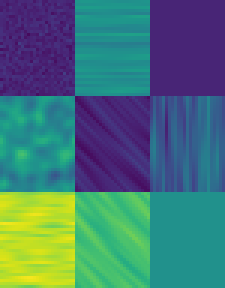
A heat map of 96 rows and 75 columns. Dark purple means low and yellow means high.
The table splits into 3 rows of 3 panels. Panel 1,1: very low, fine-grained, faint in contrast. Panel 1,2: middling, streaked across, faint in contrast. Panel 1,3: very low, flat. Panel 2,1: middling, blotchy. Panel 2,2: very low, slanting down to the right, faint in contrast. Panel 2,3: low, streaked downward. Panel 3,1: very high, streaked across, faint in contrast. Panel 3,2: high, slanting down to the right, faint in contrast. Panel 3,3: middling, flat.
